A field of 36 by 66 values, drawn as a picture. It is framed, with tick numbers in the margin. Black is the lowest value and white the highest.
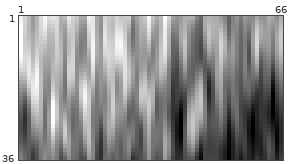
Ninth with the lowest average: bottom right. Mirror symmetry: none. Ninth with the highest average: top left. Slope: up to the top left. Grain: streaks running down.
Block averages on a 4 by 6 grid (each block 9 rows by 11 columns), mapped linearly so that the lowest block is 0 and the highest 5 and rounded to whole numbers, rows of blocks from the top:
5 4 5 4 3 3
5 4 4 3 3 2
4 3 4 2 2 0
2 3 2 2 1 0
